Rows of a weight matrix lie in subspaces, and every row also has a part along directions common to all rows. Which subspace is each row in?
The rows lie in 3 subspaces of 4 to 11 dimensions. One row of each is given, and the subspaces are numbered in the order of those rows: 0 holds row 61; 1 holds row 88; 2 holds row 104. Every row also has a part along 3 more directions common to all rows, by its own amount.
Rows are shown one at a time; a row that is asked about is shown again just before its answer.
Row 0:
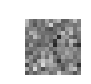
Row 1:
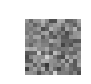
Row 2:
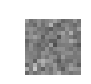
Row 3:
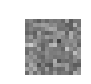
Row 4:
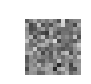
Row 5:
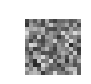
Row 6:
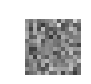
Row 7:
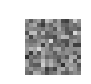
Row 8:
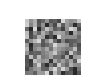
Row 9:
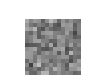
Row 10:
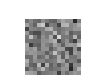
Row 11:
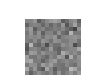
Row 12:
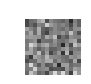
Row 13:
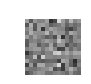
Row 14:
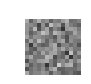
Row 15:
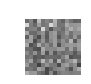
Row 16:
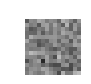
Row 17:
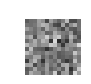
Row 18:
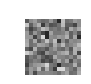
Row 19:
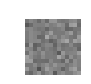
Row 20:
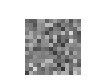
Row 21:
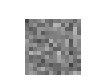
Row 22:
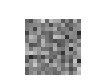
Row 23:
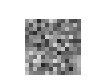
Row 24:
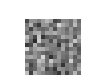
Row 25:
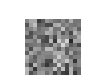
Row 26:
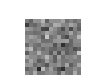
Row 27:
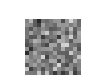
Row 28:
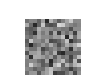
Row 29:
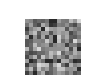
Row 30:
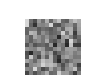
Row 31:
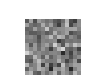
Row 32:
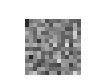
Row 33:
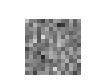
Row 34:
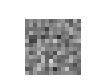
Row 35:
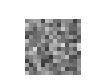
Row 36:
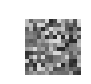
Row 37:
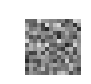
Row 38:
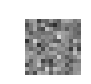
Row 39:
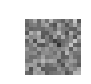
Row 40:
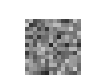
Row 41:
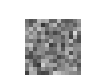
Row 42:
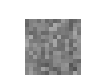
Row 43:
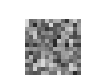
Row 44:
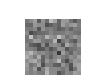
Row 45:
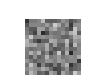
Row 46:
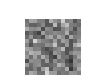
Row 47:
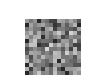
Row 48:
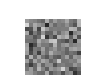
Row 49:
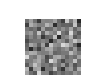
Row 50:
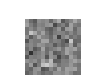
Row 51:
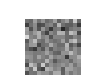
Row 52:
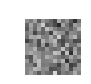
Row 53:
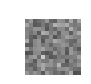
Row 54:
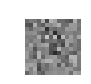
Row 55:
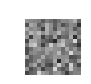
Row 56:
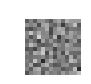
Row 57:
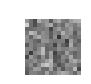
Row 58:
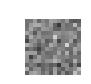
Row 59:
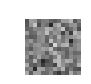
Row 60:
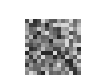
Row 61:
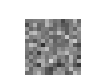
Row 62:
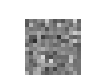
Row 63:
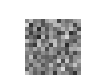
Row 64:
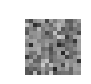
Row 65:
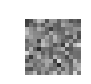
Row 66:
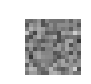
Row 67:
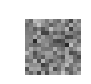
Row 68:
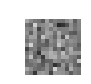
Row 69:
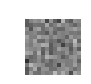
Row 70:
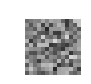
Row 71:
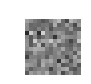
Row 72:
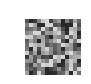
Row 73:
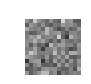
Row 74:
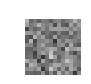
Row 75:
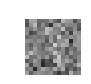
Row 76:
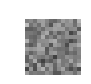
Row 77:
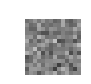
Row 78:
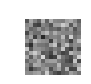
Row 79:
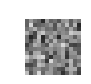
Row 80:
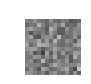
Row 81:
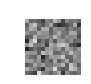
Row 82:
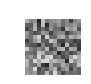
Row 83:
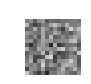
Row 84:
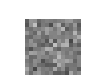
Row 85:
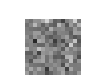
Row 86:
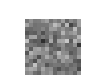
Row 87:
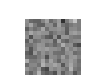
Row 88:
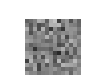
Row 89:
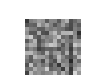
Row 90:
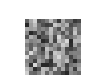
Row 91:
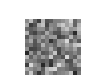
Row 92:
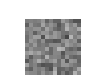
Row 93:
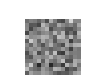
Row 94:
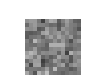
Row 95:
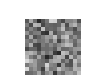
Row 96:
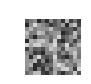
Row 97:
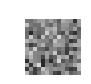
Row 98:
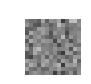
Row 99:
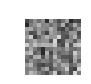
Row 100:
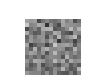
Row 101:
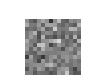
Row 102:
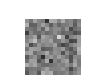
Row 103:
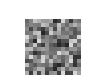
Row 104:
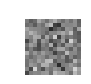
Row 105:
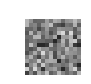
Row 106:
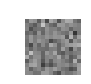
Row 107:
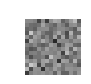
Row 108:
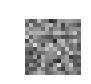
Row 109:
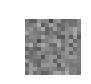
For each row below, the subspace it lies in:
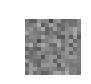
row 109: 0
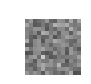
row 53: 0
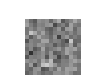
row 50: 2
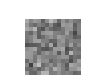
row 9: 2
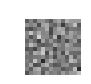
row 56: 2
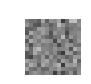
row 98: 0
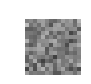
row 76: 2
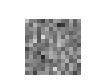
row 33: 0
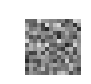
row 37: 1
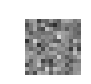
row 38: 1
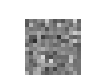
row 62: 0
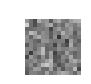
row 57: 2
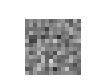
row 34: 0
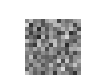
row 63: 1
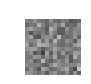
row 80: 2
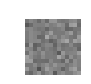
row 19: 1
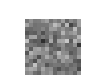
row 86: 2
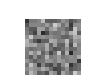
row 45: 2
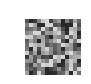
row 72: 0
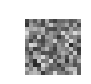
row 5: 0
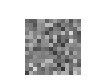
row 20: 2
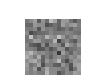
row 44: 1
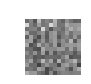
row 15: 1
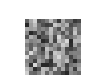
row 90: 2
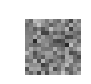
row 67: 0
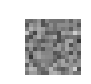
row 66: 0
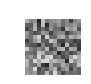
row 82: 1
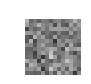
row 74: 0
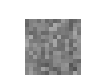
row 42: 2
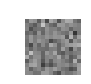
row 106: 0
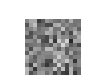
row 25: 2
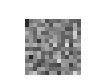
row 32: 2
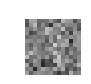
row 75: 2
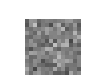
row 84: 2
